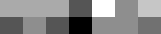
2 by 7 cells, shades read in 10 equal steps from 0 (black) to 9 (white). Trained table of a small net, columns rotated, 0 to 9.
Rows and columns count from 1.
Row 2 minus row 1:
-3 -1 -3 -3 -4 0 -3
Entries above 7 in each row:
1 0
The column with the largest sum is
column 5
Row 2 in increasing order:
0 3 3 4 5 5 5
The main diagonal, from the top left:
6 5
